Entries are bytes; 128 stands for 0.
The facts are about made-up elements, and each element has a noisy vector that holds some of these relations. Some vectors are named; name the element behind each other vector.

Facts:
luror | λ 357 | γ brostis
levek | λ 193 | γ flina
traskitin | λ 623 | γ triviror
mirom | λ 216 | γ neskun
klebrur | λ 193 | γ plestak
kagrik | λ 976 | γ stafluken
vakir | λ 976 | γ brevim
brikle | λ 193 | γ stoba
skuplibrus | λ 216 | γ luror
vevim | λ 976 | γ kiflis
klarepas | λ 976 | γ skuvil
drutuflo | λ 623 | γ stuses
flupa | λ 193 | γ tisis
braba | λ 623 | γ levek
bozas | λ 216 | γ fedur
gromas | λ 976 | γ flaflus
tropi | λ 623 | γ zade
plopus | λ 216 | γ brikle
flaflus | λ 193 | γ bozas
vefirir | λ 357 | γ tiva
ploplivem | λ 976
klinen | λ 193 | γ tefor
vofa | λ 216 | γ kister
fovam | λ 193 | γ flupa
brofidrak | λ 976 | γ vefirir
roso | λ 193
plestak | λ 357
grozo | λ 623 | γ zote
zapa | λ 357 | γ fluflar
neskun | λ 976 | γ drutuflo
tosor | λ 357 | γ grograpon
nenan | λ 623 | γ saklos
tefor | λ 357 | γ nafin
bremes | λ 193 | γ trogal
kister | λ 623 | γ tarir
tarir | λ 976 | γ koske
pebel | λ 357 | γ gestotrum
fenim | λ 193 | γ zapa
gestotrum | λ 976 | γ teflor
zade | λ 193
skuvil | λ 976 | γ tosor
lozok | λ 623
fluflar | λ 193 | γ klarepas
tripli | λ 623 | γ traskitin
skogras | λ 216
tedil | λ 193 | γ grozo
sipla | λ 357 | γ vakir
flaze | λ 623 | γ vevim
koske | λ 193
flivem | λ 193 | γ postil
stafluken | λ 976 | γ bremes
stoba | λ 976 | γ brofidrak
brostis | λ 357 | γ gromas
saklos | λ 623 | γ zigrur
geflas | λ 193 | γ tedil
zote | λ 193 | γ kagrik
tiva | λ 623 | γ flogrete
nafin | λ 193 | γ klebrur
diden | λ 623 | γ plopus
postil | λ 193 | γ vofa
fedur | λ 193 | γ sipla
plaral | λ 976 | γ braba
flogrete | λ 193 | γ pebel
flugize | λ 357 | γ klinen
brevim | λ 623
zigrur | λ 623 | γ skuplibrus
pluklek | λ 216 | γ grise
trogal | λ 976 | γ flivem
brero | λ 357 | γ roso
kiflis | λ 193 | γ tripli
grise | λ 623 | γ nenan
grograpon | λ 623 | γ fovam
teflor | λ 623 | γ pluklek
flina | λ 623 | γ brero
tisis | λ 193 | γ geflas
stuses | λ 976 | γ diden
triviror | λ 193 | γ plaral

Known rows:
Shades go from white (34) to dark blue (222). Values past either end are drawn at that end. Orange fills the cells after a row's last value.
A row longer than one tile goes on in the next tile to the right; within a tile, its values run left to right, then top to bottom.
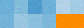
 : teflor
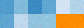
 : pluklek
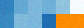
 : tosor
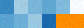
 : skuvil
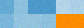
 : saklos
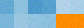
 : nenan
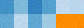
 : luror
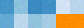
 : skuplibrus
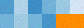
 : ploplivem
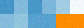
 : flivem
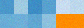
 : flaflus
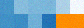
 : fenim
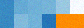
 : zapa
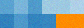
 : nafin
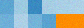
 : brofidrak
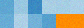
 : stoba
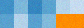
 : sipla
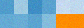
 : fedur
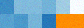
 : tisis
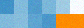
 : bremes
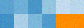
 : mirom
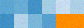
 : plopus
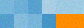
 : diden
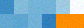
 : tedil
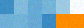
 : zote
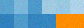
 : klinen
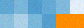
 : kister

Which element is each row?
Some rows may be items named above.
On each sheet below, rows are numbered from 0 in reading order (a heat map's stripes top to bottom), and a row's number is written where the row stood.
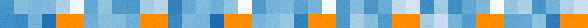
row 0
fenim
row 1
brevim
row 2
tosor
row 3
grozo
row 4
skogras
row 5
trogal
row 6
flaze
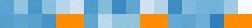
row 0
zade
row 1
pluklek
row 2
tedil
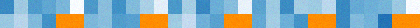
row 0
kagrik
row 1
koske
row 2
tarir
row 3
neskun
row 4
zapa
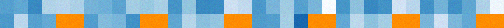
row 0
vefirir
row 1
drutuflo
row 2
bozas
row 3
grograpon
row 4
skuplibrus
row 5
vofa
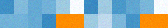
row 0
zote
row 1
stafluken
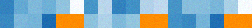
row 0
tosor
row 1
gromas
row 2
fluflar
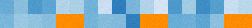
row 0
grise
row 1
vevim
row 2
flaflus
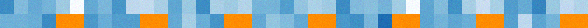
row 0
zote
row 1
brikle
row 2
stuses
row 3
tiva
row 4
fovam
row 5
flogrete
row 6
pebel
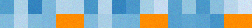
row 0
gestotrum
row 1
vakir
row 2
zade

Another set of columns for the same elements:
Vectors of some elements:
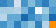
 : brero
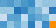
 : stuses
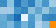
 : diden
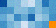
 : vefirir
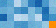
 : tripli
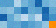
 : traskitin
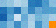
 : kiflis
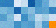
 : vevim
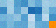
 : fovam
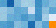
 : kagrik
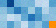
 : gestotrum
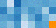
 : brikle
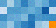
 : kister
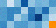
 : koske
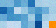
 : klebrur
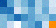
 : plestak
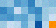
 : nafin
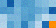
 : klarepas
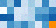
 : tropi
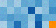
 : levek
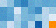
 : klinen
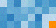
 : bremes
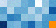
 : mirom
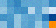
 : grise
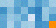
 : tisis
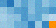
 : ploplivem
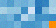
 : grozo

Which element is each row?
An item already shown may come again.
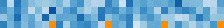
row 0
plopus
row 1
vofa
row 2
brikle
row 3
gestotrum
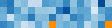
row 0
pebel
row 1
zapa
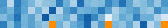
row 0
plopus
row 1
tarir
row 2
trogal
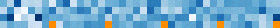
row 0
zade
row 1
plaral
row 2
grozo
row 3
drutuflo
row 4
grograpon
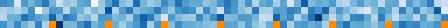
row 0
brero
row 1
mirom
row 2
tarir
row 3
teflor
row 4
tosor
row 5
koske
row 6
bozas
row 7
brevim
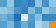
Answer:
diden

